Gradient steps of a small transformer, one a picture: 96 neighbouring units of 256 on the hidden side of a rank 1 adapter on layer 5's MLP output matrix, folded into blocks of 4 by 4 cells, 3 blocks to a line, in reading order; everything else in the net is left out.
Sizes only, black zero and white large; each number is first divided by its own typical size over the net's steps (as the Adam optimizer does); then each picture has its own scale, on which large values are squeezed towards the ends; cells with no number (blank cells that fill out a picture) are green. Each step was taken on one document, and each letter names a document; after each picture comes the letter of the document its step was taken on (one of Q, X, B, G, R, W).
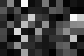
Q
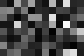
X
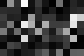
Q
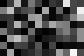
X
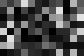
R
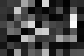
Q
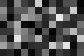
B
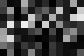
R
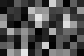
B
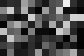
X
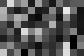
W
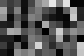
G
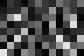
B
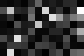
X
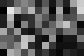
R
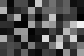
G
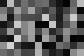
G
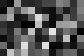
R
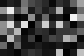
R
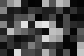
G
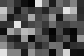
W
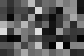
W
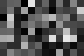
R
